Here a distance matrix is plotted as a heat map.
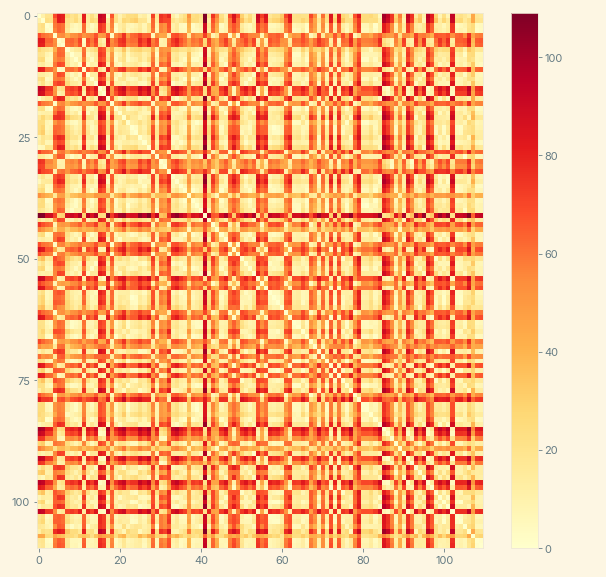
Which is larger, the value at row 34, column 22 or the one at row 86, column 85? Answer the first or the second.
the first
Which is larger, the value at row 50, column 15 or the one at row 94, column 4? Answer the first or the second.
the first
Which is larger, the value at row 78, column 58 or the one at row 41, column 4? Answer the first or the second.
the second
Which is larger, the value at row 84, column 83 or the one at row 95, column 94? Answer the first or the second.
the second
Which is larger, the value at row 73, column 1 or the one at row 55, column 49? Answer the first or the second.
the first
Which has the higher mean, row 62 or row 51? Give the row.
62
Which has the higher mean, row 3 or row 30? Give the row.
30
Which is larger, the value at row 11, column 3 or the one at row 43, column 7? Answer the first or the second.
the first
